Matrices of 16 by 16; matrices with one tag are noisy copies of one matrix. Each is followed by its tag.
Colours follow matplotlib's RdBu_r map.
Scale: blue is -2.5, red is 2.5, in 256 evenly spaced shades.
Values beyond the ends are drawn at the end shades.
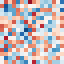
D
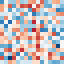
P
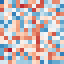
P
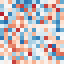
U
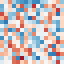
U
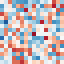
U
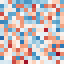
U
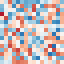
U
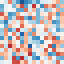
U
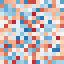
D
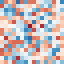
D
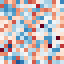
D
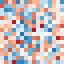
D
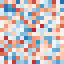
D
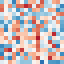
P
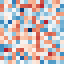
P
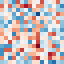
P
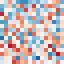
U
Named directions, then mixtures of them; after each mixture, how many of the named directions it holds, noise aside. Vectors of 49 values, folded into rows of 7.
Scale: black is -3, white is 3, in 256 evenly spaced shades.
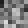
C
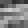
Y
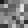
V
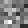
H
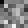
two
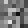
one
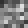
two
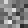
one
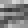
one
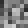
one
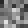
two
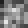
three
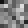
one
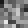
one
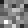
three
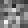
three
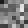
one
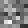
one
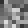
two
